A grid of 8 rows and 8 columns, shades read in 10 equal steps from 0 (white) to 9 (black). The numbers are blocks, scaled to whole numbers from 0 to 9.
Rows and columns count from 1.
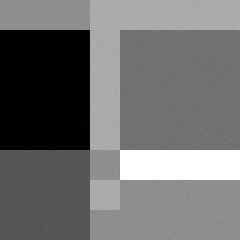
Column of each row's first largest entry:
1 1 1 1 1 1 1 1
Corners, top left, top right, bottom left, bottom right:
4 3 6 4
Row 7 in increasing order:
3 4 4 4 4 6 6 6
